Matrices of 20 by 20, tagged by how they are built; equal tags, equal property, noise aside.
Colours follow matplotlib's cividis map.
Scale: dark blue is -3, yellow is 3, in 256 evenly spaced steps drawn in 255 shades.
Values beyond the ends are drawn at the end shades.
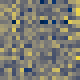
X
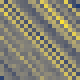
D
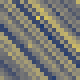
D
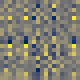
X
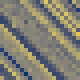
D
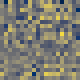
X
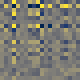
X
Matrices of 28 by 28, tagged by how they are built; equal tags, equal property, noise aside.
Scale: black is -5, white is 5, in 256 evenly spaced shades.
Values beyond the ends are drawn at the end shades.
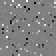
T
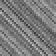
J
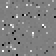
T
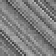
J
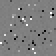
T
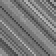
J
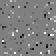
T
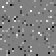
T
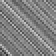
J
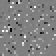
T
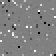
T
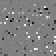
T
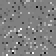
T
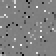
T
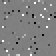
T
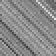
J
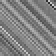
J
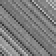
J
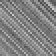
J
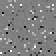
T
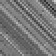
J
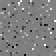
T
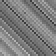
J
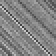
J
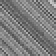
J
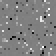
T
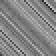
J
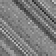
J
